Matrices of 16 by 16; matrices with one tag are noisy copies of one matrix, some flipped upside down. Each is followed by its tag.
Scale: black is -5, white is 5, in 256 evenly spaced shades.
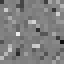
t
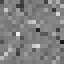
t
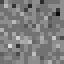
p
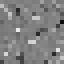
t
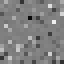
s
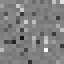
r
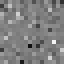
s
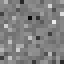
s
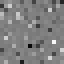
s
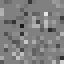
r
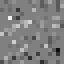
p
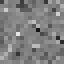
t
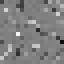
t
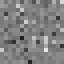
r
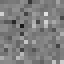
r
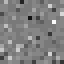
s
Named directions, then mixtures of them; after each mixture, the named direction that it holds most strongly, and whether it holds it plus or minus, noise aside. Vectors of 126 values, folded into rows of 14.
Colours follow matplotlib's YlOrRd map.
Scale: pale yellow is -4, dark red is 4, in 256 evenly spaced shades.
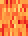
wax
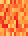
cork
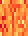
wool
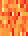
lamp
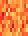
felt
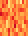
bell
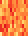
wool, plus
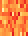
lamp, plus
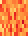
wool, minus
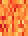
wool, plus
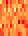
wax, plus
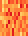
lamp, plus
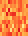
felt, minus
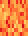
bell, minus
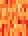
wax, plus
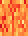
wool, plus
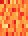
cork, minus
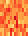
cork, plus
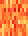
wax, minus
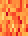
felt, minus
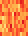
wool, minus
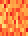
cork, minus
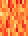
bell, minus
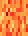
felt, minus
